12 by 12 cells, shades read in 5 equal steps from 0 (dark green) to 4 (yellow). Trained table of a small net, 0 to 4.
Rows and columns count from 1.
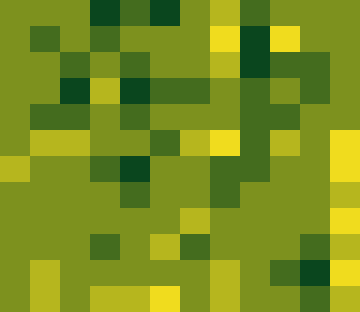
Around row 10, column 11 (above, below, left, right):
2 0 2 3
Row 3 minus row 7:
-1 0 -1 1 1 0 0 2 -1 -1 -1 -2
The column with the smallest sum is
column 9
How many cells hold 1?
29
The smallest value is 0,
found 8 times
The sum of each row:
19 24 19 17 19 30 22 23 27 23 25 30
